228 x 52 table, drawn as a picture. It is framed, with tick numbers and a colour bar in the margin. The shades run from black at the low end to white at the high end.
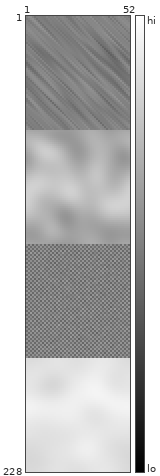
The table splits into 4 rows of 1 panel. Panel 1,1: middling, slanting down to the right, faint in contrast. Panel 2,1: high, smooth. Panel 3,1: middling, checkered. Panel 4,1: very high, smooth, faint in contrast.
